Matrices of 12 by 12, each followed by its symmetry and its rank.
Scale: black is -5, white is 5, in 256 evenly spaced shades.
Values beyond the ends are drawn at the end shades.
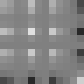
symmetric, rank one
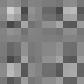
symmetric, rank one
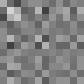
symmetric, rank two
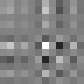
symmetric, rank one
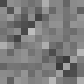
symmetric, full rank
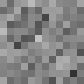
symmetric, full rank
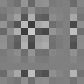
symmetric, rank one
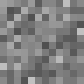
symmetric, full rank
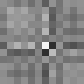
symmetric, rank two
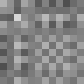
symmetric, rank two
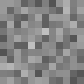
symmetric, full rank
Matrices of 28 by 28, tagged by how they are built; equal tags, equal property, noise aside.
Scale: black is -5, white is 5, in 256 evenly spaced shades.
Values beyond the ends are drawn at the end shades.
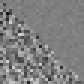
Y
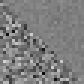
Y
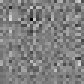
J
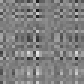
J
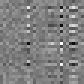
J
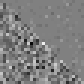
Y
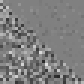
Y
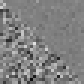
Y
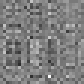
J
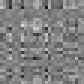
J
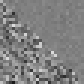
Y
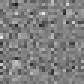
J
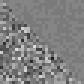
Y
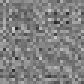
J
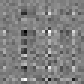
J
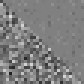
Y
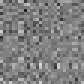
J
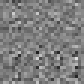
J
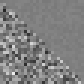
Y
